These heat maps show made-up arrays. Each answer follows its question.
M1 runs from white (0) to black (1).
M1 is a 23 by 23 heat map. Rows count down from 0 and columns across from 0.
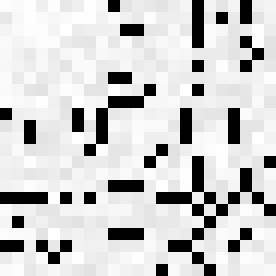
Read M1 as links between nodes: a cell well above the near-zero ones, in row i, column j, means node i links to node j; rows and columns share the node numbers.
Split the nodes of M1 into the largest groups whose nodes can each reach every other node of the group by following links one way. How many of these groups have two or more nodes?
1
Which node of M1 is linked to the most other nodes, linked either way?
node 16
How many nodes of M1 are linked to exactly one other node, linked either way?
1
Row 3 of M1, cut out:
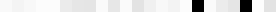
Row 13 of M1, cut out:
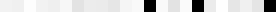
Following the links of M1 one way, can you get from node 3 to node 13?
yes
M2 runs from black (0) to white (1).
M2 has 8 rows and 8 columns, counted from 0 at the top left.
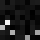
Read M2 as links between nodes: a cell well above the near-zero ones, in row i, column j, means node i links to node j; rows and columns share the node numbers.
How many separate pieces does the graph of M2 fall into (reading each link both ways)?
3
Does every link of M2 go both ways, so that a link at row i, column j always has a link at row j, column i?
no
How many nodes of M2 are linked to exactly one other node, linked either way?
4
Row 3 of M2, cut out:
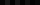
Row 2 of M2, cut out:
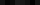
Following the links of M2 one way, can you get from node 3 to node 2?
no
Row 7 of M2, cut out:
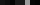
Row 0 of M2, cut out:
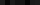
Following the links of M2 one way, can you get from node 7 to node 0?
yes
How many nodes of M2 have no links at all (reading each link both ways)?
1
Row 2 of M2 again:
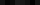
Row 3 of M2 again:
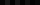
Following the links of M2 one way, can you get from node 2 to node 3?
no
